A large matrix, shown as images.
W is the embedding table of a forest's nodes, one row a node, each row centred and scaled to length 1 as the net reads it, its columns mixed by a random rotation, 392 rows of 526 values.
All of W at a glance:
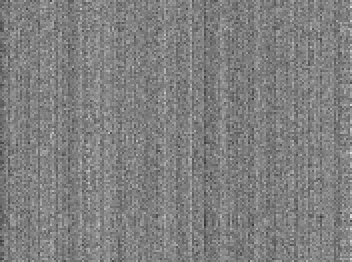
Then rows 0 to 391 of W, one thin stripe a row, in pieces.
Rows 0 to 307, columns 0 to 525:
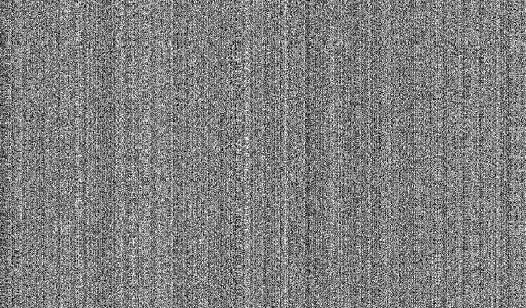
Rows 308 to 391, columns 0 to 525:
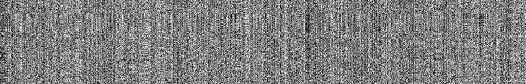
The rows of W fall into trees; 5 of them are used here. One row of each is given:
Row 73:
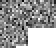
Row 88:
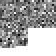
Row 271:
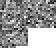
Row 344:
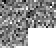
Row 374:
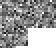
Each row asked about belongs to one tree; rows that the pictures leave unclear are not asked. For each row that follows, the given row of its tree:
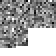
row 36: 374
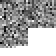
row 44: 344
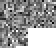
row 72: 88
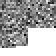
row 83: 271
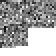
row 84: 344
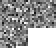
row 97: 374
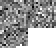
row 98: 344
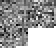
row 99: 344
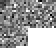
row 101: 271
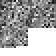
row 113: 271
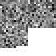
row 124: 374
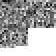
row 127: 344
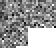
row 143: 271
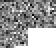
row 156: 73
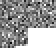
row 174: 88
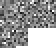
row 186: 88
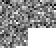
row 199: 344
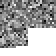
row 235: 271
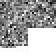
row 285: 271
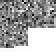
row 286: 73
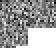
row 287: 73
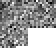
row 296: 271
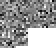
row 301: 88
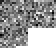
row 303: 344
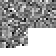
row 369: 88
